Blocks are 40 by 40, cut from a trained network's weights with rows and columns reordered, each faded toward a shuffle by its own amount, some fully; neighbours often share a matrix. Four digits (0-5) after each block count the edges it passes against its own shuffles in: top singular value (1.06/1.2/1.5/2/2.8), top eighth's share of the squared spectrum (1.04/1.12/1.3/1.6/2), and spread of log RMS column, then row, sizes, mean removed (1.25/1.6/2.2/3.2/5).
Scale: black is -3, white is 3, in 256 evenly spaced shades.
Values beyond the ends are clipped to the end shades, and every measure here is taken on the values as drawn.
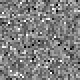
0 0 0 0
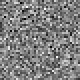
1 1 0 0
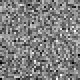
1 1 0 0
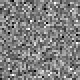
1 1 1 0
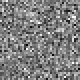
1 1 0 0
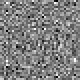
3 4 2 0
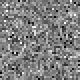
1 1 0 0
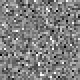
0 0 0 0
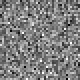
0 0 0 0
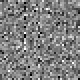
2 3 1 0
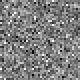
0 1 0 0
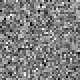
0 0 0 0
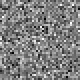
1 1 0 0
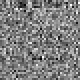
3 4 0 2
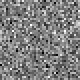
1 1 0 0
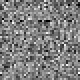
3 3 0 2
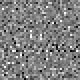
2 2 0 1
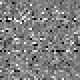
3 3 0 2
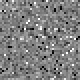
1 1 0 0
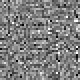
3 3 1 1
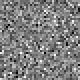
0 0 0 0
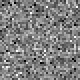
1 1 0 0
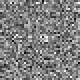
3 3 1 1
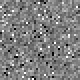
0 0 0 0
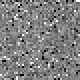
1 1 0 0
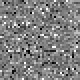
2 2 0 2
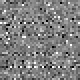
3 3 0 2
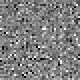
2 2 0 1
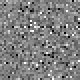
2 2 0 1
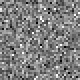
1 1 0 0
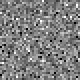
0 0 0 0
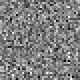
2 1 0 0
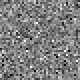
1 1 0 0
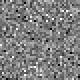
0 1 0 0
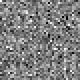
1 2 1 0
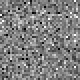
1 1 1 0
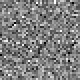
2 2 0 0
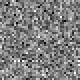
1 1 0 0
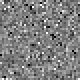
0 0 0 0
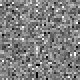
1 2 1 0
